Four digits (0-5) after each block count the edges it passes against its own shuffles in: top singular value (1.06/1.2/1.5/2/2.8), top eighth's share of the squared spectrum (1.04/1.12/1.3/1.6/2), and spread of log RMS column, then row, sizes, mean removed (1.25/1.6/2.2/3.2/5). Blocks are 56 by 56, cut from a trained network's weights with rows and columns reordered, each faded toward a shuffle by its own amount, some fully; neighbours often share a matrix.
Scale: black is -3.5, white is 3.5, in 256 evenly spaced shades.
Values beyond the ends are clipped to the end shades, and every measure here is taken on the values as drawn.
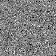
1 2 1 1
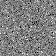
0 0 0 0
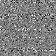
2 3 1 2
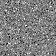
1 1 0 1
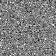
1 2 0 1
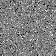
0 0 0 0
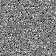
1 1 0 0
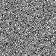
1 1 0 0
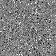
0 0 0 0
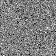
0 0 0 0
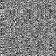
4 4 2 1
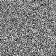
2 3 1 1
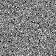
1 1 0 0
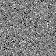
0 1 0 0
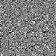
2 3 1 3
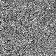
1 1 0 0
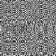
4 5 3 2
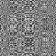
4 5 3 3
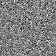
1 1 0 0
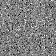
1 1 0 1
